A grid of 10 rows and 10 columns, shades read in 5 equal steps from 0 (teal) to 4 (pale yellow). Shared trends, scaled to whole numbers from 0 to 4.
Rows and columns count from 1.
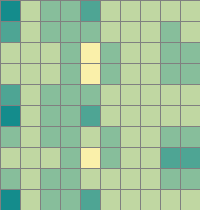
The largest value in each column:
3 3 3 2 4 3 3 3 3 3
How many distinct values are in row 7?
2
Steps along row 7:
up down same up down up same down same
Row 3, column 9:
2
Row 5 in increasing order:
1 2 2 2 3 3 3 3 3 3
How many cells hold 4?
3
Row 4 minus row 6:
3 0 1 0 3 -1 0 0 -1 -1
